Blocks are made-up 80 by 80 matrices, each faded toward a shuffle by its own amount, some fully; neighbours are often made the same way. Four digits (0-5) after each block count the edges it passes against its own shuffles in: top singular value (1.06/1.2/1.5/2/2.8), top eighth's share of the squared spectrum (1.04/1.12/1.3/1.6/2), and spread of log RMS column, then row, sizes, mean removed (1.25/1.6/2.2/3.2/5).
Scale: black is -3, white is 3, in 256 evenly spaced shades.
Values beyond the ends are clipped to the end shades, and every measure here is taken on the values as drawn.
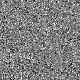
2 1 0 0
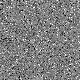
0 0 0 0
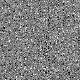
0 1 2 0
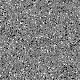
0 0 0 0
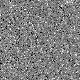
0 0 1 0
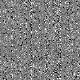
1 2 3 0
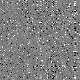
4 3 2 1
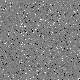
0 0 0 0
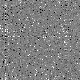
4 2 1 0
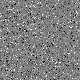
2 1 0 0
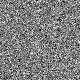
0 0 0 0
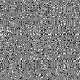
4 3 1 2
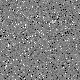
1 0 0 0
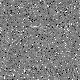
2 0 0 0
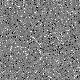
2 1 0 0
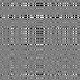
5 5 3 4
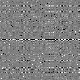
5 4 1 3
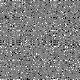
4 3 1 2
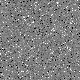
0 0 0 0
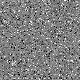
3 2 0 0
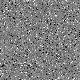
2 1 0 0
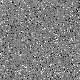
2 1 0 0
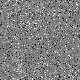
2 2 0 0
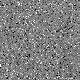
3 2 0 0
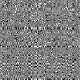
5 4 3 3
